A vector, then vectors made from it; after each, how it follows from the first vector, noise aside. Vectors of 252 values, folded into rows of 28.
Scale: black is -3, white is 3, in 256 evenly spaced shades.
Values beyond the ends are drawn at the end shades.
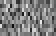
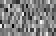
sign-scrambled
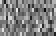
wrapped around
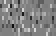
partly zeroed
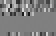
partly zeroed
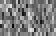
sign-scrambled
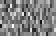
negated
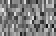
wrapped around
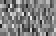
negated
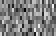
wrapped around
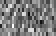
sign-scrambled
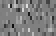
partly zeroed
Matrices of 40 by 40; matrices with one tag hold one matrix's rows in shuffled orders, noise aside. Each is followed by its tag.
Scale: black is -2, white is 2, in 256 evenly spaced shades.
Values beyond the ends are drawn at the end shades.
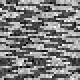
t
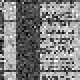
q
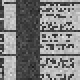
q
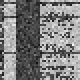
q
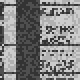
q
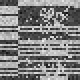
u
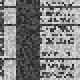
q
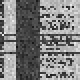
q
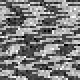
t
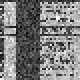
q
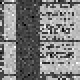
q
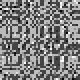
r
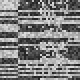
u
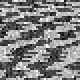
t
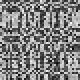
r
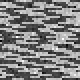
t
